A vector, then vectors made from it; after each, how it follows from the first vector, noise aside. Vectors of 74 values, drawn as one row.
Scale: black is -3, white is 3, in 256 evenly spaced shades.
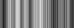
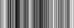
negated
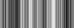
wrapped around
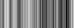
wrapped around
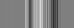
partly zeroed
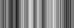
wrapped around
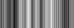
wrapped around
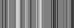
partly zeroed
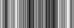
wrapped around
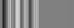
partly zeroed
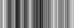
negated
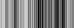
wrapped around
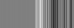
partly zeroed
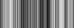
wrapped around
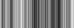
wrapped around
